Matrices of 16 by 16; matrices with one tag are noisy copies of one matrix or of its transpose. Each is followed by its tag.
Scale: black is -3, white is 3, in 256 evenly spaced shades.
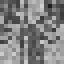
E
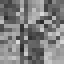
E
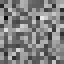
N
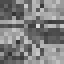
E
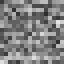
N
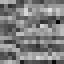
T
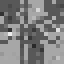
E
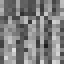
T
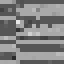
T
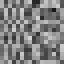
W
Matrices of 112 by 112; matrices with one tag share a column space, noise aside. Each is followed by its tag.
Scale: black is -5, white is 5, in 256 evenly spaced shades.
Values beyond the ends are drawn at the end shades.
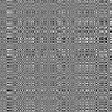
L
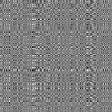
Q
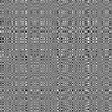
L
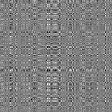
Q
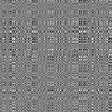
L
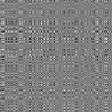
L
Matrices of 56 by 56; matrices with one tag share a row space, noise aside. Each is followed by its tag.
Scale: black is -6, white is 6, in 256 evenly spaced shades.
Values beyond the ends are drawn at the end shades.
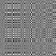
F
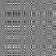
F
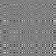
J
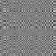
J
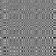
J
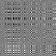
F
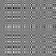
F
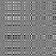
F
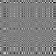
J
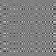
J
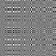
F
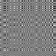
J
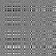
F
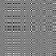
F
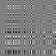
F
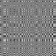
J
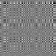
J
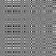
F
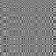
J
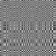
J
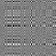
F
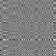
J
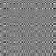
J
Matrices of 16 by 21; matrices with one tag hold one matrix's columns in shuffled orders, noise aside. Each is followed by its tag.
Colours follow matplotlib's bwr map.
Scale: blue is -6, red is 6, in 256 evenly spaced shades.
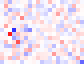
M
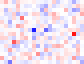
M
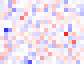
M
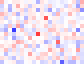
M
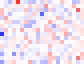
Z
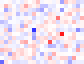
M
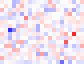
M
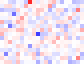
Z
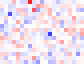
Z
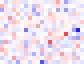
M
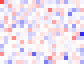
Z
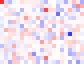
Z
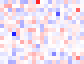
Z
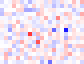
M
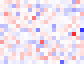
M
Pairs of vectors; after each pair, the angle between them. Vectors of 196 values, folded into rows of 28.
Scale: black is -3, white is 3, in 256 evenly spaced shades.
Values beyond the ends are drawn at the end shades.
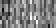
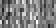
nearly parallel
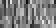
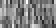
nearly opposite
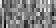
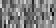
partly aligned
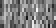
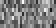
orthogonal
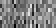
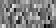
orthogonal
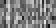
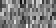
partly aligned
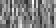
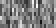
nearly parallel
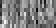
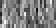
nearly parallel
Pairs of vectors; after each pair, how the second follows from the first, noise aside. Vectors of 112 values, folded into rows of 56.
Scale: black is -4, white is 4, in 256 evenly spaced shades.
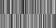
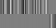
partly zeroed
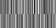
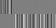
partly zeroed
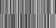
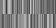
shuffled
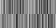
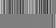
partly zeroed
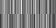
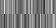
shuffled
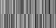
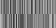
shuffled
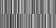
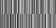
copied
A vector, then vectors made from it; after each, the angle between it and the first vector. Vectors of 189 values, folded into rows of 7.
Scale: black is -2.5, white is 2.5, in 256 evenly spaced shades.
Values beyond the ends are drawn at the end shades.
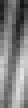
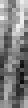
nearly opposite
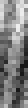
nearly opposite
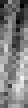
nearly parallel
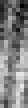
nearly parallel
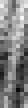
nearly opposite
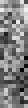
partly opposed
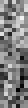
partly opposed
